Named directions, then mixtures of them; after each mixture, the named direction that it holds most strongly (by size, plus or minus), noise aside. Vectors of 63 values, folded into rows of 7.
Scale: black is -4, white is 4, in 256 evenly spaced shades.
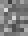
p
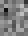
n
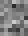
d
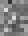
p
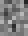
n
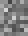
p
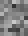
d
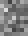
p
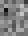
n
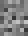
p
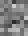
d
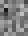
n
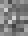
p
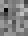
n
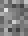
d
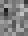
n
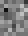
n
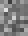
p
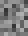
n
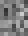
n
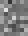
p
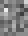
n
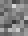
d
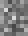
p
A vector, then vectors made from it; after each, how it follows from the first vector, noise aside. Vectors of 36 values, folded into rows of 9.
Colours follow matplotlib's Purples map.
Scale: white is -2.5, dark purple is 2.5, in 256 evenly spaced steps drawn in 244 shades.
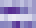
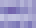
shrunk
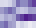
wrapped around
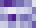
wrapped around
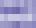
shrunk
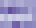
shrunk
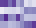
wrapped around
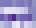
negated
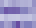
shrunk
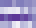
negated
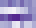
negated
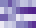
wrapped around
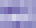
shrunk
